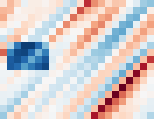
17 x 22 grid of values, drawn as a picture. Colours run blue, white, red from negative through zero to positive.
Odd patch: lower, in the middle left. Mirror symmetry: none. Ninth with the lowest average: middle left. Grain: diagonal, up to the right. Roughest part: middle right.
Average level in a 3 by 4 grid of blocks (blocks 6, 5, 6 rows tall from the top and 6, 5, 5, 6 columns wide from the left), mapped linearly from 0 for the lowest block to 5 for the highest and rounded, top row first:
4353 / 0224 / 3345
